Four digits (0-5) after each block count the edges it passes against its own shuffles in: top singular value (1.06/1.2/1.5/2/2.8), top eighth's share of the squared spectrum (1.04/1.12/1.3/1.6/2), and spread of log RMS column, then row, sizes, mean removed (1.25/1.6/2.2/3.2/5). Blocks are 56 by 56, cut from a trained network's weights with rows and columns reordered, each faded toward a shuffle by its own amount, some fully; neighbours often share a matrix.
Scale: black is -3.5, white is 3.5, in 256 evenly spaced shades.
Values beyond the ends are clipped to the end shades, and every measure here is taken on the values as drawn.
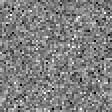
0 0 0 0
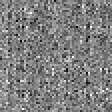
2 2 0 2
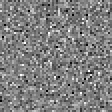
0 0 0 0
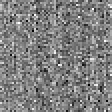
3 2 0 1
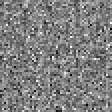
1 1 0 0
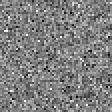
0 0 0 0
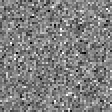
0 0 0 0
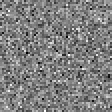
1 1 0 0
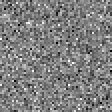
0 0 0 0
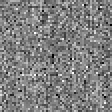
2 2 0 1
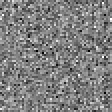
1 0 0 0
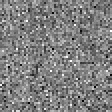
0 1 0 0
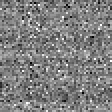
2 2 1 0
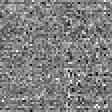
2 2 2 0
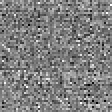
2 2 1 0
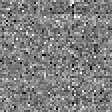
2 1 1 0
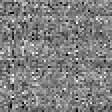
2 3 2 0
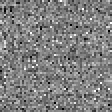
0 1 0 0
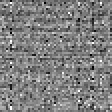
2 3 2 0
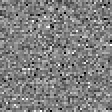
1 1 0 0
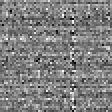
3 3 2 1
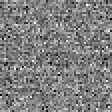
2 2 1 0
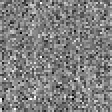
2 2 0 1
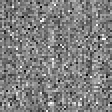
2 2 0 1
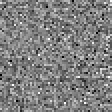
1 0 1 0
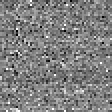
2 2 2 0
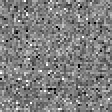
1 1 1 0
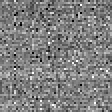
2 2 2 0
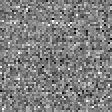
1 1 1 0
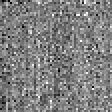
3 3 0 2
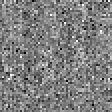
2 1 0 1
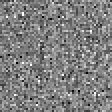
1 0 0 0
